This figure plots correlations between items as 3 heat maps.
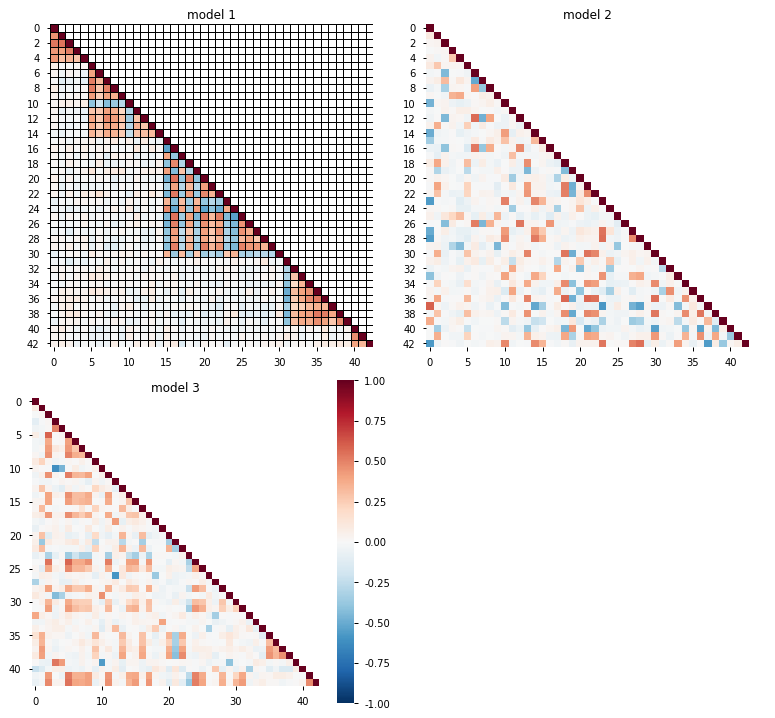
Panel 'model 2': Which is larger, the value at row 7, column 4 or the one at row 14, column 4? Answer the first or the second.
the first
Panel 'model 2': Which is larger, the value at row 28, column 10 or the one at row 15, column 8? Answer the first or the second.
the first
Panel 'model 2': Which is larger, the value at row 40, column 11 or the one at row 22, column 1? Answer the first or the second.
the second
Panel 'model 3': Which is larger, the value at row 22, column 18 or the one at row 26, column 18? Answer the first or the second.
the first
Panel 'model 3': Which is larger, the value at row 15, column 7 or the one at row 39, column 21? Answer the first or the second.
the first
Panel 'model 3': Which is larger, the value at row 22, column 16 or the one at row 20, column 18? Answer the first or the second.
the first
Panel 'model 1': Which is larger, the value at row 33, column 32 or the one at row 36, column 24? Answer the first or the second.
the first
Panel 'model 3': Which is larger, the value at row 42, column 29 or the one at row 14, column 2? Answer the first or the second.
the second
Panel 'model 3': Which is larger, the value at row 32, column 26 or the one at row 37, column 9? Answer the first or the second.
the second
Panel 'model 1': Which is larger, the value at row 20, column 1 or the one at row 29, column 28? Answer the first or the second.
the second
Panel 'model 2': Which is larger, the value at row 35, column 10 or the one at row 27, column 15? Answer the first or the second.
the second
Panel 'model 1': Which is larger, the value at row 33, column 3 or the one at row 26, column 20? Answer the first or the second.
the second
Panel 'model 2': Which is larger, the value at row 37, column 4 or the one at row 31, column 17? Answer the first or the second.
the first
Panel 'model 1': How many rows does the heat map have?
43
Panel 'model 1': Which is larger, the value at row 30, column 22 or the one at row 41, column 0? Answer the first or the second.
the second
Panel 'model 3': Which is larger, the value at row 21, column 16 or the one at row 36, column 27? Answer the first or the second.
the second
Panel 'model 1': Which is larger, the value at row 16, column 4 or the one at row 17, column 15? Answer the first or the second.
the second
